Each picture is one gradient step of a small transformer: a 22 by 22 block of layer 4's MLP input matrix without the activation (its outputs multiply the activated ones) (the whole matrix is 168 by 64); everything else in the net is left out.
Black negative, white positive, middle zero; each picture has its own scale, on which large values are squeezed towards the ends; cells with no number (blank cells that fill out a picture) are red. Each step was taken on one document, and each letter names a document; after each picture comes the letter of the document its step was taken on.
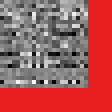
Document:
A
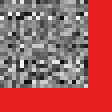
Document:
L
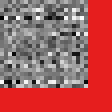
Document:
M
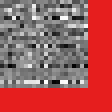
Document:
A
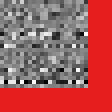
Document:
L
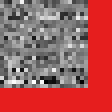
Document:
L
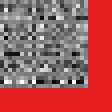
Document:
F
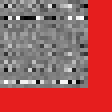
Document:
F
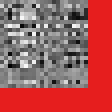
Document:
A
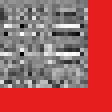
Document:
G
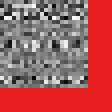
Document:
A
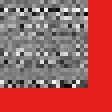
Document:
G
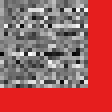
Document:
G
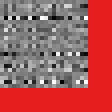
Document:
F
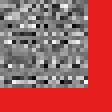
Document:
A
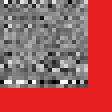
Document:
F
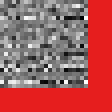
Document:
M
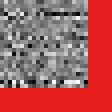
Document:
M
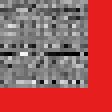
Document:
A
